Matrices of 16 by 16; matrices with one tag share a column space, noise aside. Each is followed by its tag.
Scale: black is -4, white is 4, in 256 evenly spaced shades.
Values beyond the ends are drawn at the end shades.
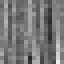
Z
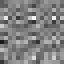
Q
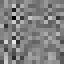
Q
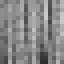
Z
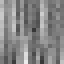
Z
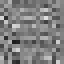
Q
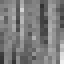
Z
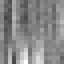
Z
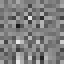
Q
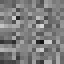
Q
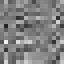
Q
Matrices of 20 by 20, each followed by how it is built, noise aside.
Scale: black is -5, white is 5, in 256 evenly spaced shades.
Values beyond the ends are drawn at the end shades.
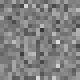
low rank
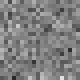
low rank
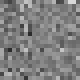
low rank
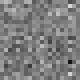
low rank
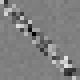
banded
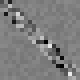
banded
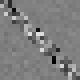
banded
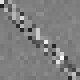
banded
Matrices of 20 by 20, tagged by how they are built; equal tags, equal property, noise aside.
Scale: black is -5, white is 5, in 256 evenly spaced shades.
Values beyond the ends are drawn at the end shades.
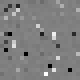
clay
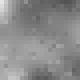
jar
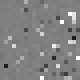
clay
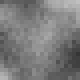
jar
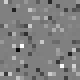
clay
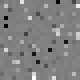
clay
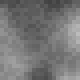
jar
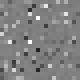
clay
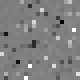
clay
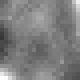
jar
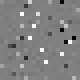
clay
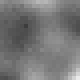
jar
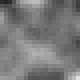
jar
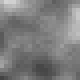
jar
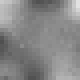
jar
